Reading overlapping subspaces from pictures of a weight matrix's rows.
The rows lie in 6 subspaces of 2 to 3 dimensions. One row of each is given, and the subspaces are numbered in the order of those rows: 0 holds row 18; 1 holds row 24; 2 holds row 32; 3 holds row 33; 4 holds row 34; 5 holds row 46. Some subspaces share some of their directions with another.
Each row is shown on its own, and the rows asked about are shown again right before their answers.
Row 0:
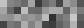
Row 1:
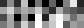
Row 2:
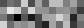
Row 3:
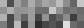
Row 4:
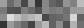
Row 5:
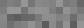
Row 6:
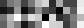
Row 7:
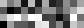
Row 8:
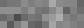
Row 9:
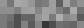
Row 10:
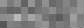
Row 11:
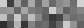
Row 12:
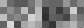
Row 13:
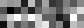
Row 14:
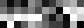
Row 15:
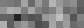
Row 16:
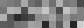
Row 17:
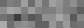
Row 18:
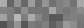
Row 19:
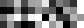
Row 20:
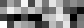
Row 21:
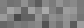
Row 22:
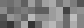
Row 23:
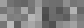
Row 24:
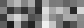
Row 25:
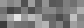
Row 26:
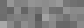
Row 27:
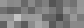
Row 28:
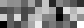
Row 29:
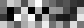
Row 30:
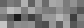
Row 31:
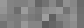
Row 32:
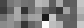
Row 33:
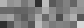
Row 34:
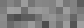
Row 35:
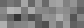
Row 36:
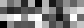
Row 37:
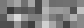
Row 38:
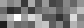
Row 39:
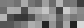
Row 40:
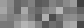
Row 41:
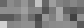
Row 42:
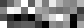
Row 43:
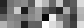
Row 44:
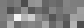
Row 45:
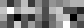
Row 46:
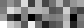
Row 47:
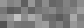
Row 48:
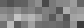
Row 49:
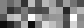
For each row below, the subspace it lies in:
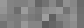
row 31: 2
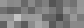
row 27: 5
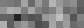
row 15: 5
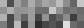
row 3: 0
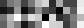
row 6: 2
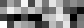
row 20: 3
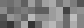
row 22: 5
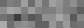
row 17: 5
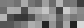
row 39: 4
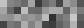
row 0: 2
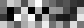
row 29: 4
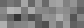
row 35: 3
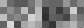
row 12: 1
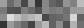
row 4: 4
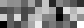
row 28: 4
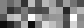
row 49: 5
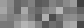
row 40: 2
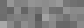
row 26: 0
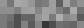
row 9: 2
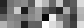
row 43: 2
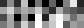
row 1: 0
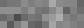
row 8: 5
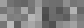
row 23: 1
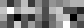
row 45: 0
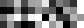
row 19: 2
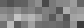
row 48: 3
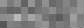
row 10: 0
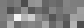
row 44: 3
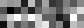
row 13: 0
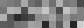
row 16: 4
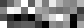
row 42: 2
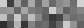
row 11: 0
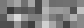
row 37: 1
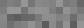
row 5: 4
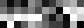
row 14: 3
